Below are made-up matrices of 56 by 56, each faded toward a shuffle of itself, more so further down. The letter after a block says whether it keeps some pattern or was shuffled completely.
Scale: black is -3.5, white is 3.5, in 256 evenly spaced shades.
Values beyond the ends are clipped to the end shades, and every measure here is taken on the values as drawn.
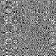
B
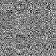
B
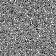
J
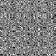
B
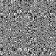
B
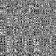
B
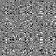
B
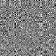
B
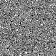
J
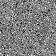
J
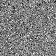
J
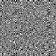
B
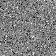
J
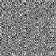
B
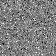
J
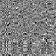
B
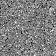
J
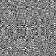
B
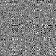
B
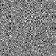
B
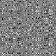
B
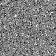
J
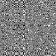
B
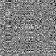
B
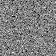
J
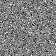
J
